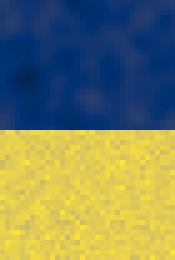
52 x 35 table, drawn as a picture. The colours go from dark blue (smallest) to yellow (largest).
The table splits into 2 rows of 1 panel. Panel 1,1: very low, blotchy, faint in contrast. Panel 2,1: very high, fine-grained, faint in contrast.
